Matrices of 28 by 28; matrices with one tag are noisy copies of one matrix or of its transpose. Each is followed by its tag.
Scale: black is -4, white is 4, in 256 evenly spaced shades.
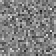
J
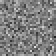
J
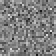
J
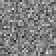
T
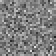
J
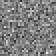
T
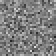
J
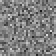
J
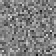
J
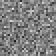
T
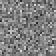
T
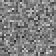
T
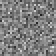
T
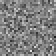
J
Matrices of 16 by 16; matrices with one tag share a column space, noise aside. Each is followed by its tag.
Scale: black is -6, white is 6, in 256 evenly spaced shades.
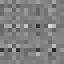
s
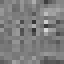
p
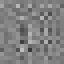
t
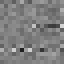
s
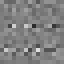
s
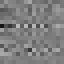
s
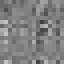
p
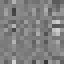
p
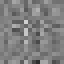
p
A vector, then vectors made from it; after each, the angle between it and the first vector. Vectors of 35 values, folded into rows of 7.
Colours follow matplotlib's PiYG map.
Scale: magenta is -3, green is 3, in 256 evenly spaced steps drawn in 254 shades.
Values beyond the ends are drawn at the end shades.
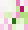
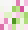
nearly parallel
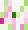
partly opposed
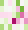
nearly opposite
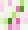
partly opposed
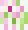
partly aligned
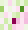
nearly opposite
